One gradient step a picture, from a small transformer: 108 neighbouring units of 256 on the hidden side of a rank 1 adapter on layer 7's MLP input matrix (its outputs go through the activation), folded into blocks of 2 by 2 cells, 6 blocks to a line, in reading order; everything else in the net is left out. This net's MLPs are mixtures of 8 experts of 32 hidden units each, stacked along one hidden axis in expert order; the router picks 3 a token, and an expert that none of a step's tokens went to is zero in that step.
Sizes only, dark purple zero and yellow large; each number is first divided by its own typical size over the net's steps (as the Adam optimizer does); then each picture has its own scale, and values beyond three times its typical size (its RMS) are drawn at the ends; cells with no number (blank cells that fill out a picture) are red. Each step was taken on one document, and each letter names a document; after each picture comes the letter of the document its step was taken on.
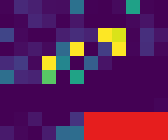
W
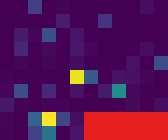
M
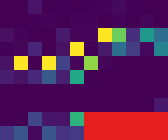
W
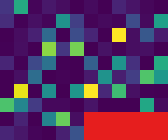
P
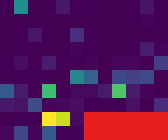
M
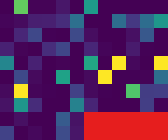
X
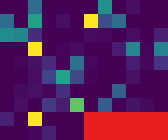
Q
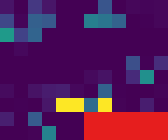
Q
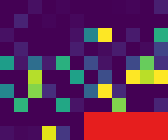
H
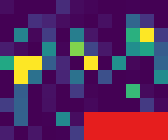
P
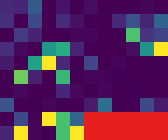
P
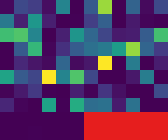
Q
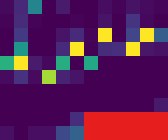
W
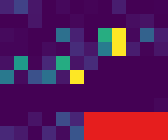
W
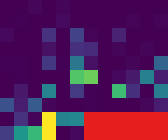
M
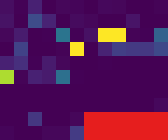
W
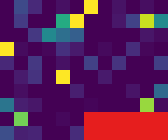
X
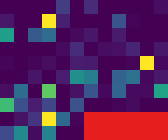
M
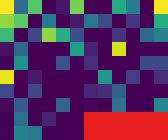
H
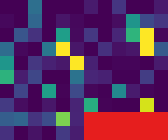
P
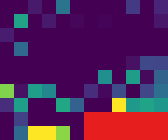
H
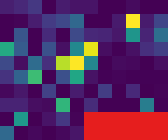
P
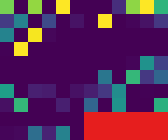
H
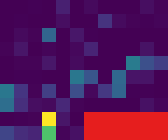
M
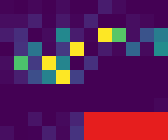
W
